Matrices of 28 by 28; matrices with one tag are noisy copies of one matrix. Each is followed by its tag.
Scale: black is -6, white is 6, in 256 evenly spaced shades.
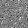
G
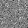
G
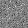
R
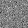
R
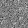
G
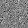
G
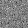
R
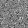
G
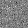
R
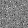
R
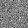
G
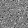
G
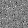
R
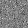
R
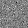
R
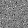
R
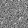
G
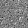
G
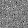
R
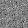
R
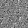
G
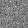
R
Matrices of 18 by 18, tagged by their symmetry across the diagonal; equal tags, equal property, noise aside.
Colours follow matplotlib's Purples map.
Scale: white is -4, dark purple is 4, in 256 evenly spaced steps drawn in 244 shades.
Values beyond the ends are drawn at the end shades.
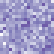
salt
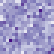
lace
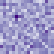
lace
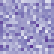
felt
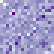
lace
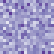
felt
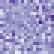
felt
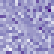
felt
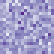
salt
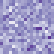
salt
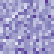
salt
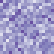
lace
